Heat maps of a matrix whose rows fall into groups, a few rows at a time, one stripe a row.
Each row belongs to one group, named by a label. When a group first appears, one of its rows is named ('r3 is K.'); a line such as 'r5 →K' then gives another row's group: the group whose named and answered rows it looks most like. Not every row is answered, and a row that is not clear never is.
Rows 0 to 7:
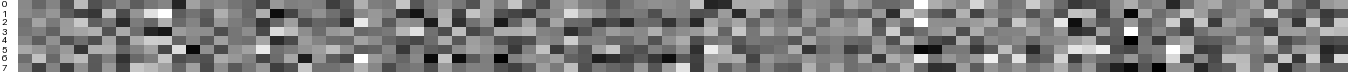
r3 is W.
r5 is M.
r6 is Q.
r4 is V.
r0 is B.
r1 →V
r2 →Q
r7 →V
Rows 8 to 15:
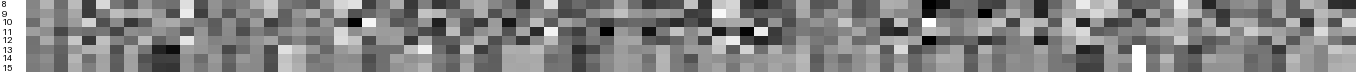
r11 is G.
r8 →M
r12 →M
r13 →W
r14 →W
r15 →W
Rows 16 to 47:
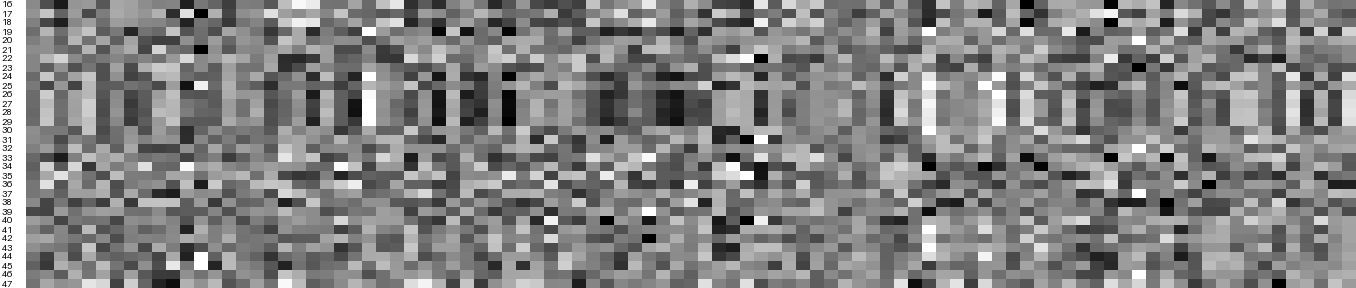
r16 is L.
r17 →M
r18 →L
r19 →Q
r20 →W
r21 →B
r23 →V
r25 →B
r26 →Q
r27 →Q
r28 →Q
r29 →Q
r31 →G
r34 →M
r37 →W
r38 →V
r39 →L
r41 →B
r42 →G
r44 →B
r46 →W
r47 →W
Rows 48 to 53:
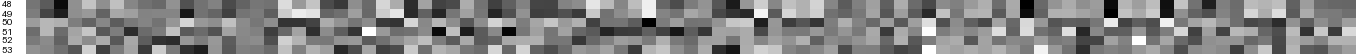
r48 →L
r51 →Q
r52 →W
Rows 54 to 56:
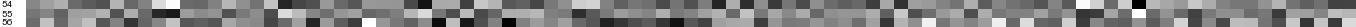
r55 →W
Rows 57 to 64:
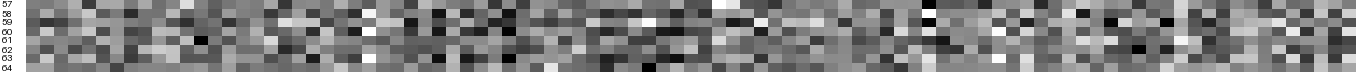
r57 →M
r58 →Q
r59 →L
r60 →Q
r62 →V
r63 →Q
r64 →G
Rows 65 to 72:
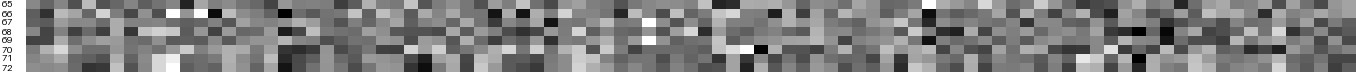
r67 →L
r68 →V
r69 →L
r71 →V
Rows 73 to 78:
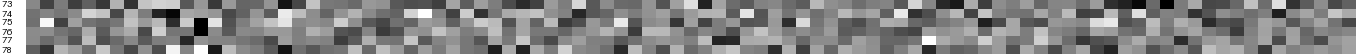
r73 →V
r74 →W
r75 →M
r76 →B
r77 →B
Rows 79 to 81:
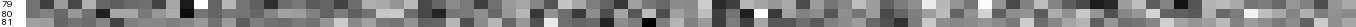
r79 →B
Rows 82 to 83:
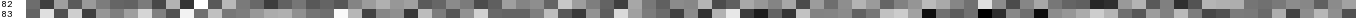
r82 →B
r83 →M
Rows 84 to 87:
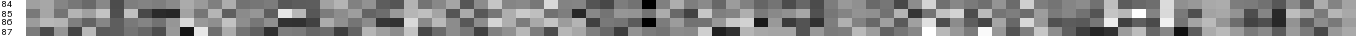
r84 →G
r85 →W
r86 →G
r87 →B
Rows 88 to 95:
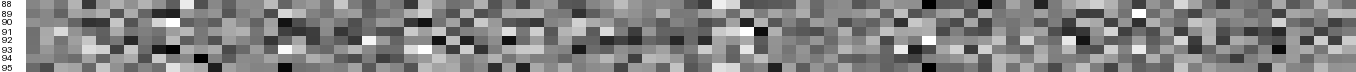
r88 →M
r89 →W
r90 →V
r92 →Q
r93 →W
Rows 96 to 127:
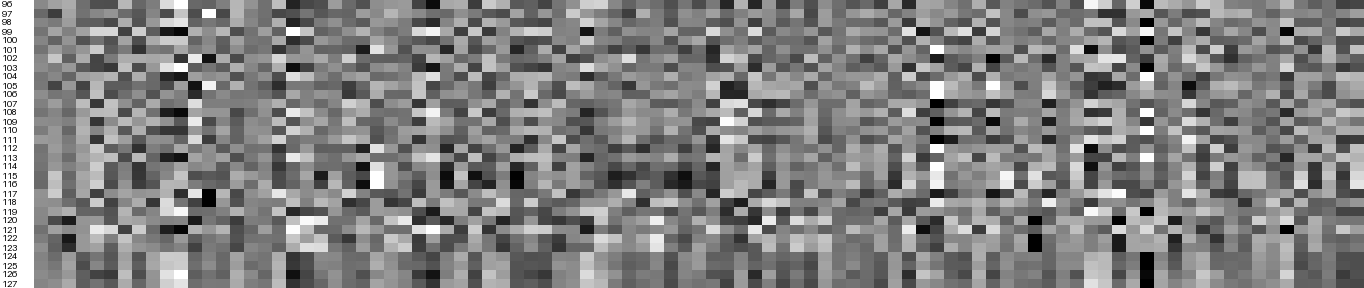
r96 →V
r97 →B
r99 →W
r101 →Q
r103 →V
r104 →W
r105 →B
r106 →B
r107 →M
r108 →W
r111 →M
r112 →Q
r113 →W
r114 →Q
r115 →Q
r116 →Q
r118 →B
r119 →V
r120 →L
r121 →W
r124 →V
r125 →V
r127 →V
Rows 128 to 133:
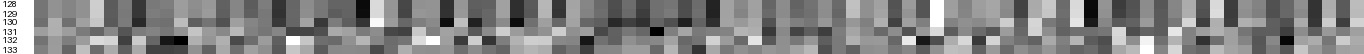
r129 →Q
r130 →Q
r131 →G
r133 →W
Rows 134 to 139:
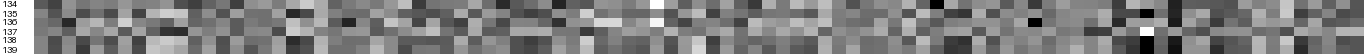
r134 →L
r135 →V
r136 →L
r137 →W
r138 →V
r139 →V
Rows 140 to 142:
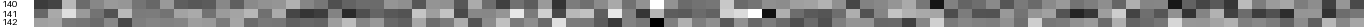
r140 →L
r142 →G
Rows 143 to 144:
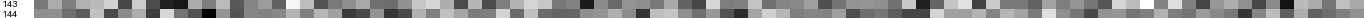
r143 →W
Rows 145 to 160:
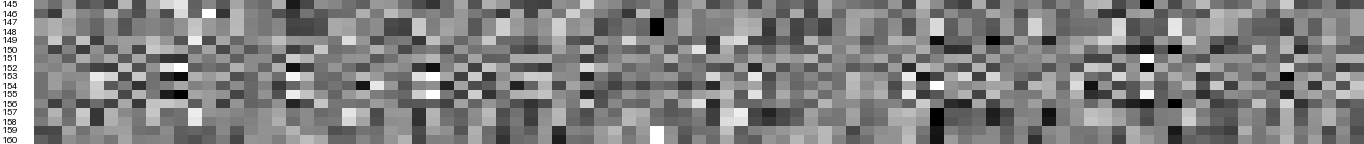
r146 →B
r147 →G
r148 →G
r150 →V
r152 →V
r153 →W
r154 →Q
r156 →V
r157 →M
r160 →L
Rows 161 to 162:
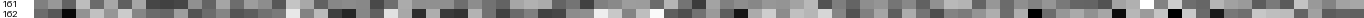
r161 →W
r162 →L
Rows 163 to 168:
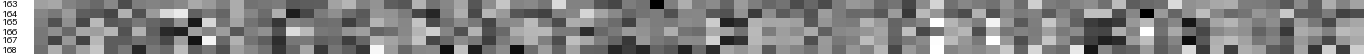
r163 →G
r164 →V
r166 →W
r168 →Q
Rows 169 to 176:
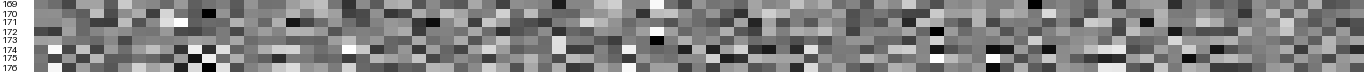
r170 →B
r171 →V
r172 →L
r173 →G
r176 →M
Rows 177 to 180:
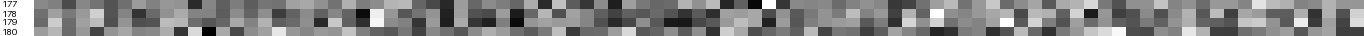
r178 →Q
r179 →Q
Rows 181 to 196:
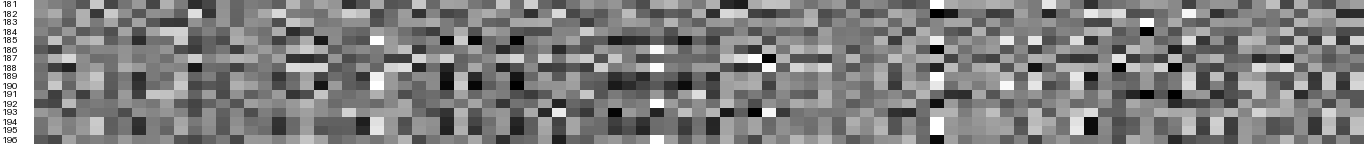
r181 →B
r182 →M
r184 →V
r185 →Q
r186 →L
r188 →L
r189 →Q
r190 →Q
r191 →V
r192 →L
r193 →G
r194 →Q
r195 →Q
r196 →L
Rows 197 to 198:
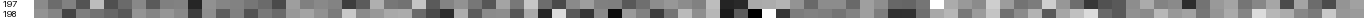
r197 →B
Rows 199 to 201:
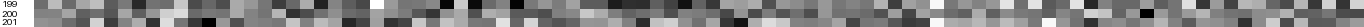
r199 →Q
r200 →V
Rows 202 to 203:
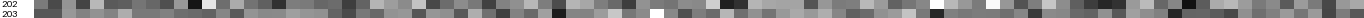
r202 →B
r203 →L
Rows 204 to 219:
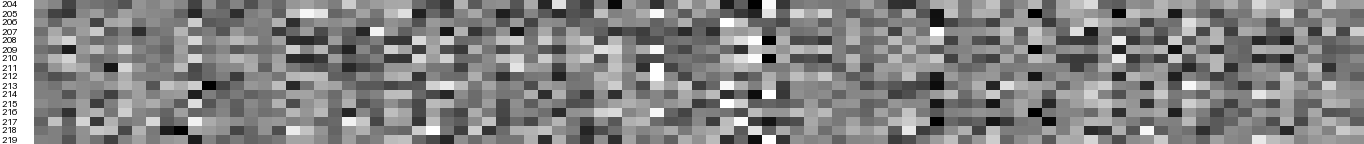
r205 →L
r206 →M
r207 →Q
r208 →G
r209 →L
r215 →M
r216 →L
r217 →M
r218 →W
